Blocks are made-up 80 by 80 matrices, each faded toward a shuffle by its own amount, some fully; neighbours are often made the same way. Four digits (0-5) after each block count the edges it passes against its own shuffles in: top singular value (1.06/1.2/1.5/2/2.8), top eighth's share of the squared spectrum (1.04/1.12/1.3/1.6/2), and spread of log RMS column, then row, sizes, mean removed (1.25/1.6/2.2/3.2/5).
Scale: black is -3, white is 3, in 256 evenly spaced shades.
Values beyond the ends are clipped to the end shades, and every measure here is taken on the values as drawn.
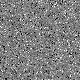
0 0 0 0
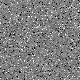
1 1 0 0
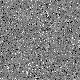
1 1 0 0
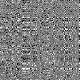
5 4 3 3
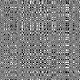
5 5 4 4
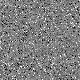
2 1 0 0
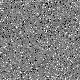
0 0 0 0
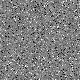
2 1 0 0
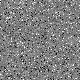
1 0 0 0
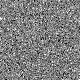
0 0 0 0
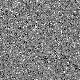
0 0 0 0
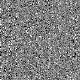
1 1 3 0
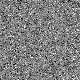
0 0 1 0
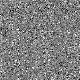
1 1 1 0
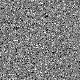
0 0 1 0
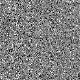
1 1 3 0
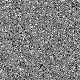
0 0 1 0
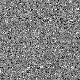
1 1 0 2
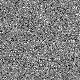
0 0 0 1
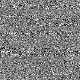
1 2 0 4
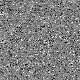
1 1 0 1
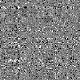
4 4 2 3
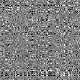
4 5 2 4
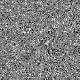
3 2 1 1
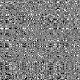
4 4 2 3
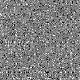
3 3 1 2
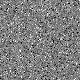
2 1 0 0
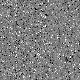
0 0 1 0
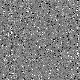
1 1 1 0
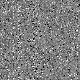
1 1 2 0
